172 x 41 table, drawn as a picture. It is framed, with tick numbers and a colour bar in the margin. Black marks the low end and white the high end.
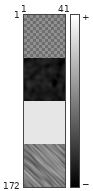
The table splits into 4 rows of 1 panel. Panel 1,1: middling, checkered. Panel 2,1: very low, blotchy, faint in contrast. Panel 3,1: very high, flat. Panel 4,1: middling, slanting down to the right.
